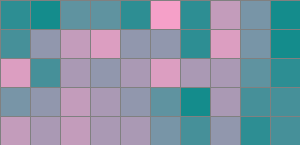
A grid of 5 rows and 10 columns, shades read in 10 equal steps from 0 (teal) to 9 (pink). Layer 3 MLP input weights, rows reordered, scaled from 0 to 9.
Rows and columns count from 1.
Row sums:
29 45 51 40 46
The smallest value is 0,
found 4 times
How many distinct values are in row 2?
7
